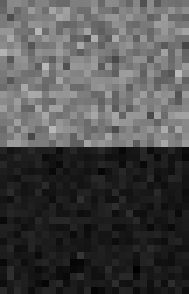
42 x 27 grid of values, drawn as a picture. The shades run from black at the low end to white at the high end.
The table splits into 2 rows of 1 panel. Panel 1,1: middling, fine-grained. Panel 2,1: very low, fine-grained, faint in contrast.
